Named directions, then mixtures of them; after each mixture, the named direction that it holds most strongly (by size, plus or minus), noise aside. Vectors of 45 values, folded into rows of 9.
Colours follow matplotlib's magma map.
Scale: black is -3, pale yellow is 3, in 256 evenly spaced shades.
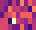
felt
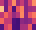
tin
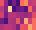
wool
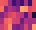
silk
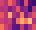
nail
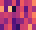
tin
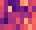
wool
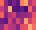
wool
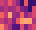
nail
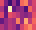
wool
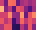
tin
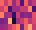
felt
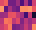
silk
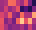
nail
